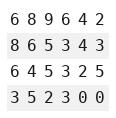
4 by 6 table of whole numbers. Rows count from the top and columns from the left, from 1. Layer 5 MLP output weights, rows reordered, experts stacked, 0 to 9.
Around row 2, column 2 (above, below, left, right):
8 4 8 5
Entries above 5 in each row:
4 2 1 0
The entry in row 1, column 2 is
8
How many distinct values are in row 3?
5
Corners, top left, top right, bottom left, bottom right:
6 2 3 0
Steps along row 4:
up down up down same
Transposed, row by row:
6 8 6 3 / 8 6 4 5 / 9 5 5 2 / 6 3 3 3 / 4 4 2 0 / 2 3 5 0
